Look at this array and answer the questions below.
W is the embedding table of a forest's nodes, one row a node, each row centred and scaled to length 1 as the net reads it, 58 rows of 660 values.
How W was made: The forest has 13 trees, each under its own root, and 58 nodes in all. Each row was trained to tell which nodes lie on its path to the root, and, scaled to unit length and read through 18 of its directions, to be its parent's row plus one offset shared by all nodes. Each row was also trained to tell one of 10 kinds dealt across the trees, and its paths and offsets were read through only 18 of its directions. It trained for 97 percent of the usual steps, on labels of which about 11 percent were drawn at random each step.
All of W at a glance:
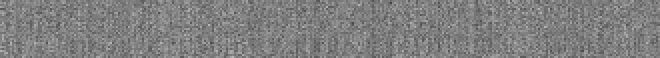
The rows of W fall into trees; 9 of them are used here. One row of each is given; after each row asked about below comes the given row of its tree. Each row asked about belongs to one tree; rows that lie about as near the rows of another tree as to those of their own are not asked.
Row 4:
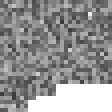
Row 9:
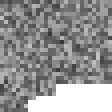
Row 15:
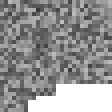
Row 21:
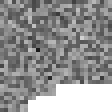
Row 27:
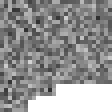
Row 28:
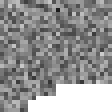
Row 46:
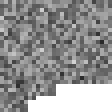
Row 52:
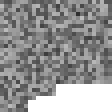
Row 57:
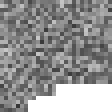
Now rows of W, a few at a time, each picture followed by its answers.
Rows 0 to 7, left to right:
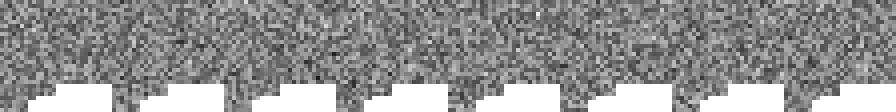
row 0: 57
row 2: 28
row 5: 9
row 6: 28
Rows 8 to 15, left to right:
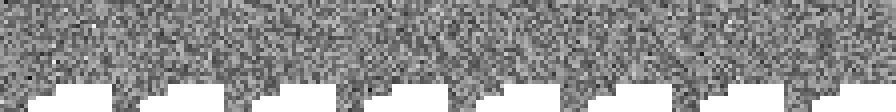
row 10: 28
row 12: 27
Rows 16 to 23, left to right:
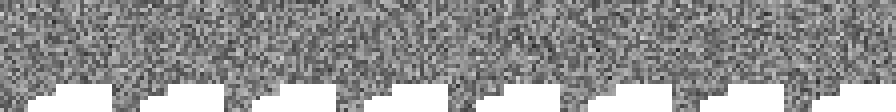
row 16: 9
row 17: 15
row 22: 15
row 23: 46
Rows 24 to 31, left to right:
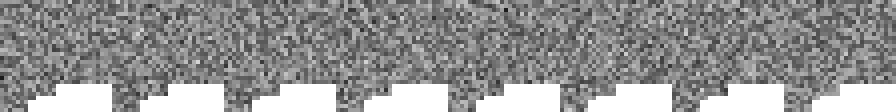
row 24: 27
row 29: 46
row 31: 21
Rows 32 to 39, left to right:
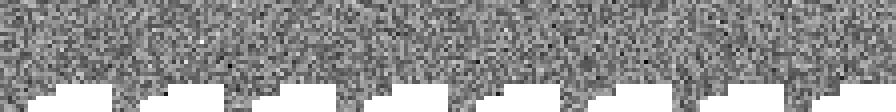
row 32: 52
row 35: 28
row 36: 57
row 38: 46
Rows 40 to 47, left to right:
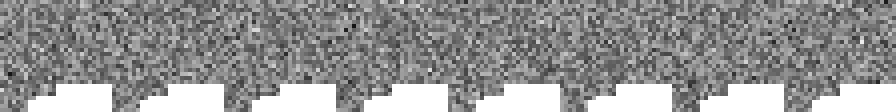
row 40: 46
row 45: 52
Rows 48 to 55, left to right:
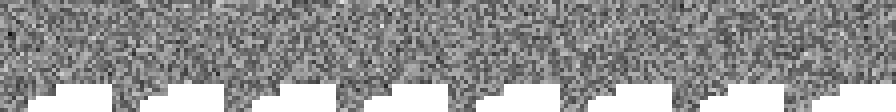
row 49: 9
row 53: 52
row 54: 4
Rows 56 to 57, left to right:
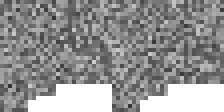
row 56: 46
